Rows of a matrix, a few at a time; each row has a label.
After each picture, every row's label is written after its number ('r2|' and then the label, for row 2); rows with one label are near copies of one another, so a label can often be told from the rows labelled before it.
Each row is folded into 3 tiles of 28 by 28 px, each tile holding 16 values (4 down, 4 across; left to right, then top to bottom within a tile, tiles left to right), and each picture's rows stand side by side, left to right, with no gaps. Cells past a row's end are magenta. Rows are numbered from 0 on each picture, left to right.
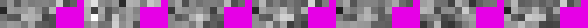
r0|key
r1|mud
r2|key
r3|key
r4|key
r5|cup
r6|key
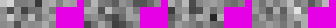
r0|mud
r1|cup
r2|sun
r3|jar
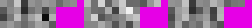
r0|sun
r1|jar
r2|sun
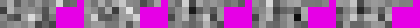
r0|key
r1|jar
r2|sun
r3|sun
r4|sun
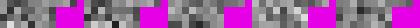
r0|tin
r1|tin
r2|cup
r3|jar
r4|sun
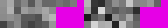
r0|cup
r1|tin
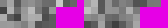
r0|key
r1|cup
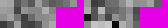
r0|cup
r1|tin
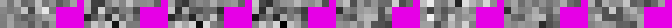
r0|jar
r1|tin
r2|tin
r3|tin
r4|key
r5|mud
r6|key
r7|jar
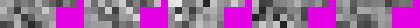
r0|cup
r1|jar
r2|mud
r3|tin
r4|cup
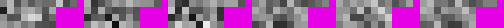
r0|key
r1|tin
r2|tin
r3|cup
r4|jar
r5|cup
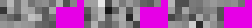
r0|key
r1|sun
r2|tin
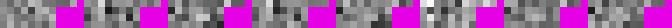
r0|jar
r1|sun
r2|key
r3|sun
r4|key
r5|mud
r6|key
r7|key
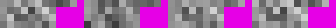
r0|jar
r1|cup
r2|jar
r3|jar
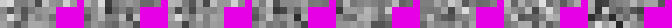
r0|mud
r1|sun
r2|mud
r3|sun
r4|key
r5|jar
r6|jar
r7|tin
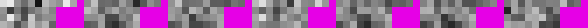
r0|mud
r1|cup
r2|cup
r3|mud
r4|cup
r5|cup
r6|key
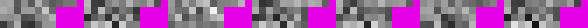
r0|cup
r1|tin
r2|jar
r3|tin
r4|tin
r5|cup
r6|tin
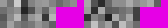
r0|sun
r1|tin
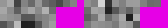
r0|cup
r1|sun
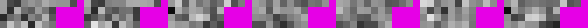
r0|tin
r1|tin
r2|key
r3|cup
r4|cup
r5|mud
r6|key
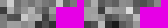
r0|key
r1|cup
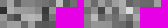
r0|key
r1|jar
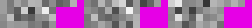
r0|jar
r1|jar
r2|mud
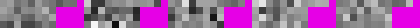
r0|cup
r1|tin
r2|sun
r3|mud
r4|jar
